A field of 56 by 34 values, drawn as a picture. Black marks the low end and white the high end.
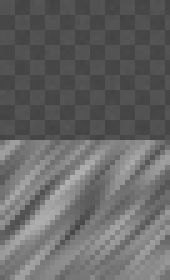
The table splits into 2 rows of 1 panel. Panel 1,1: low, checkered, faint in contrast. Panel 2,1: middling, slanting up to the right.
